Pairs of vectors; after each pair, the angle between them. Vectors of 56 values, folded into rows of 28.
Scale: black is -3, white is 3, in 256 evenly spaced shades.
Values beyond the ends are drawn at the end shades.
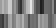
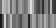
partly aligned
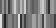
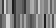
partly opposed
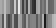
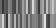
partly opposed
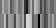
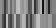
partly opposed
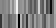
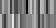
partly opposed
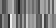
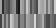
partly aligned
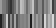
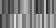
partly aligned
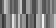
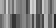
partly opposed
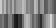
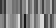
partly opposed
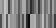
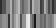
partly opposed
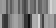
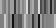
partly opposed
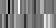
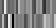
partly aligned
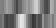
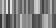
partly aligned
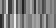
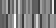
partly aligned
